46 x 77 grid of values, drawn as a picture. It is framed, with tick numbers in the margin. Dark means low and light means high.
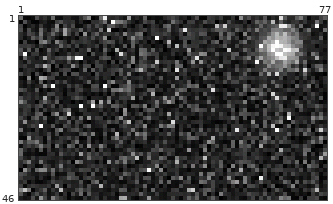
Average level on the scale: 20%. Bumps: one, in the top right. Odd rows or columns: none. Stripes: none. Ninth with the highest average: top right. Histogram: skewed, a long tail of high values. Mirror symmetry: none.
